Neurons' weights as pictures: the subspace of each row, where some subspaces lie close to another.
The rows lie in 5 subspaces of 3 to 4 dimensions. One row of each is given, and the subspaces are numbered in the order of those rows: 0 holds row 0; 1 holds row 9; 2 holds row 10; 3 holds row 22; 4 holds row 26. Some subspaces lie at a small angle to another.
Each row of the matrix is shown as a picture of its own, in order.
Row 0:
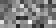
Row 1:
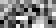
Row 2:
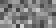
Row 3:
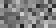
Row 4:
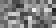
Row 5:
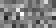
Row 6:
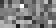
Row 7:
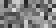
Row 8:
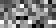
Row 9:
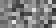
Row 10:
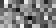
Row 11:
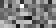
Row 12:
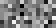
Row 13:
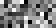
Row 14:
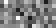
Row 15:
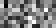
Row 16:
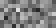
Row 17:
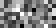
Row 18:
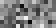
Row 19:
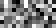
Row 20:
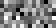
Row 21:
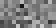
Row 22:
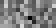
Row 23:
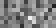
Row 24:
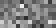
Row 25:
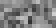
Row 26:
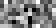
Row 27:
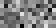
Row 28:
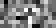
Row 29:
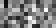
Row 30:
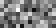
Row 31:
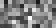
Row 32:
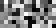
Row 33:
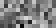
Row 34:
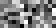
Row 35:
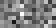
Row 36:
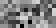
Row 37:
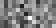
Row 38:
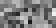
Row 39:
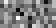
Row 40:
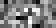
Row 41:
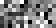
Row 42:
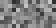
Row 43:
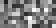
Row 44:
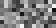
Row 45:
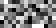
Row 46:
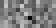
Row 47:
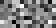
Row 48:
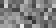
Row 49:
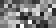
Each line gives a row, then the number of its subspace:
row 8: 3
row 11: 0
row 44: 0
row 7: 2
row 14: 2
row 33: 0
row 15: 0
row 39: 2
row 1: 0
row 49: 4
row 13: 2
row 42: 2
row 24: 3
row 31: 4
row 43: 1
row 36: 4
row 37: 3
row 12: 1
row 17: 1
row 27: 4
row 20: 1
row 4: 2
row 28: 4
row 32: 1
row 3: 4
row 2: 2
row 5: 1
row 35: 1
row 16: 1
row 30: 1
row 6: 4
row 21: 3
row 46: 3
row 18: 4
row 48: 0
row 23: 3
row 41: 2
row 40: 4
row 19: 2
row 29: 0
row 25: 3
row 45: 1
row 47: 2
